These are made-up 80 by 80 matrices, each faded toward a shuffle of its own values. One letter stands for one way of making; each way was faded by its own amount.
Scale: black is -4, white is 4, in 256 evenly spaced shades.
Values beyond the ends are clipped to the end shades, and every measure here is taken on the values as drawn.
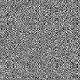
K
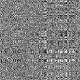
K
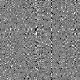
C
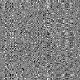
C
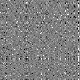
C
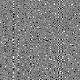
C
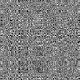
K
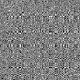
K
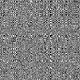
K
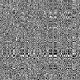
K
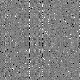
C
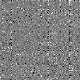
C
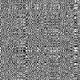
K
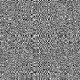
K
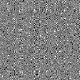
C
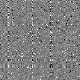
C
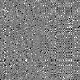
C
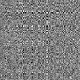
K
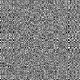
K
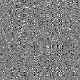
C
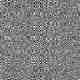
K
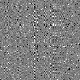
C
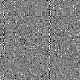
C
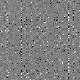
C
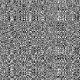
K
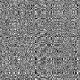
K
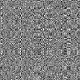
K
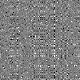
C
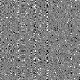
C
